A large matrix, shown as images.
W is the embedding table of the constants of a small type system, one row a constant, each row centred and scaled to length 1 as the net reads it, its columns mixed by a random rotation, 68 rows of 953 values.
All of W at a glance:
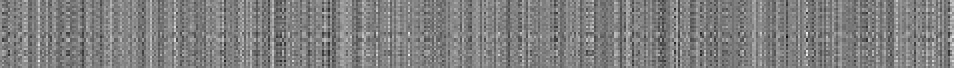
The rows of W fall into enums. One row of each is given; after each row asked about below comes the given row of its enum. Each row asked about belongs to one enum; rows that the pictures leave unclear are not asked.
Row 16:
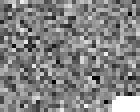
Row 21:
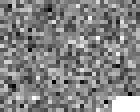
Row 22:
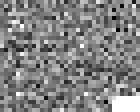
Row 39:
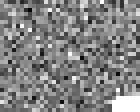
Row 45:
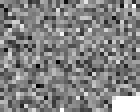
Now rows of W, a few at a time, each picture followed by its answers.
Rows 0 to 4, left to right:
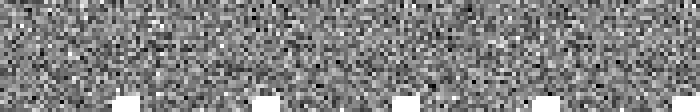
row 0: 39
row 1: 22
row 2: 45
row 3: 21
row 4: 45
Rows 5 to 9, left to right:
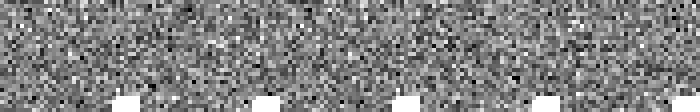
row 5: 39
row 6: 21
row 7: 39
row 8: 16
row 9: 22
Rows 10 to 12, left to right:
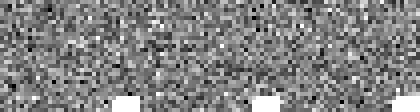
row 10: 21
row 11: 22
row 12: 39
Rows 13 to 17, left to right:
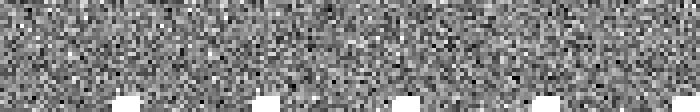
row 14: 39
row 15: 21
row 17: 45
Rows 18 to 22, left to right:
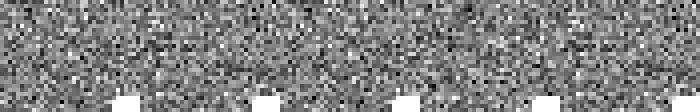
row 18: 39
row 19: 22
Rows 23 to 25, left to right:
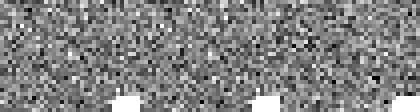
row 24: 39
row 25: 16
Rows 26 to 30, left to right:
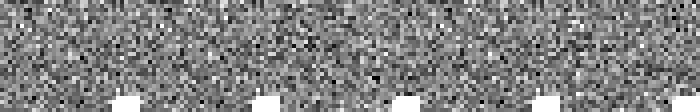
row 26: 39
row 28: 16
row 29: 39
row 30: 22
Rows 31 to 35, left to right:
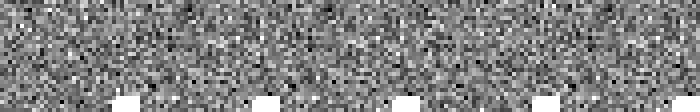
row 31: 39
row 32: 21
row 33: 21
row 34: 45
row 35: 21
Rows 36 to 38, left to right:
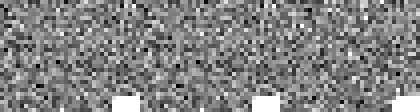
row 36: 45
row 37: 45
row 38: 39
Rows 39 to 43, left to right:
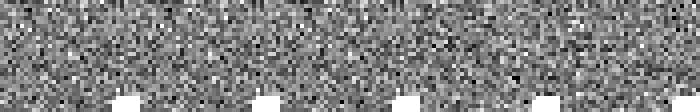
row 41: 39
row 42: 16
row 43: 22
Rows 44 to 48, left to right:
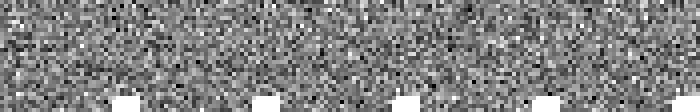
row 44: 22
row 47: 21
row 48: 39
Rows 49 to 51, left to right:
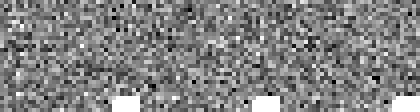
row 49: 22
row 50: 21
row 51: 16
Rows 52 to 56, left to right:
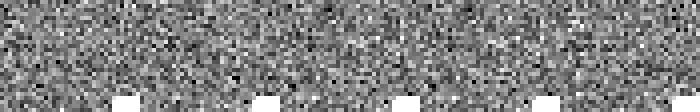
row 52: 45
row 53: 16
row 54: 21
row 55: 21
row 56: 22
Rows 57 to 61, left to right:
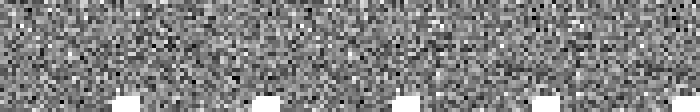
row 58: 16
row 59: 39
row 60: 22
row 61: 22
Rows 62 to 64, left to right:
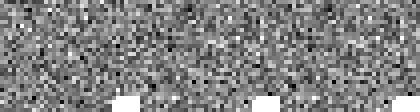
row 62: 39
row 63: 21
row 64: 21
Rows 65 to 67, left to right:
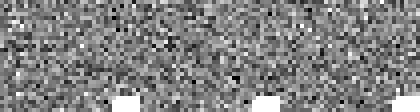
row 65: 22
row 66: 16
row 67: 39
